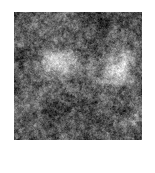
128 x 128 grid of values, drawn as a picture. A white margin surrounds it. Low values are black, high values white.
No overall slope runs across the table. Two bumps rise from the field. The middle right is the ninth with the highest average. The halves do not mirror each other. Overall the values sit about 40% of the way up the scale.
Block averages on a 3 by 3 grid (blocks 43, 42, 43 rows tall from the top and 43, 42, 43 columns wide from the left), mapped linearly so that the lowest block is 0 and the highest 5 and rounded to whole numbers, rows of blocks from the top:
2 1 1 | 3 4 5 | 1 0 1
